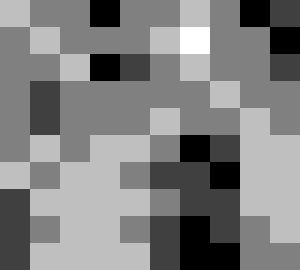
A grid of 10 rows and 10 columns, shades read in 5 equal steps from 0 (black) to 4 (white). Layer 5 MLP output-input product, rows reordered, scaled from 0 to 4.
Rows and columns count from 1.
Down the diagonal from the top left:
3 3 3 2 2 2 1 1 2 2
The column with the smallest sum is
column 8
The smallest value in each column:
1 1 2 0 1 1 0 0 0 0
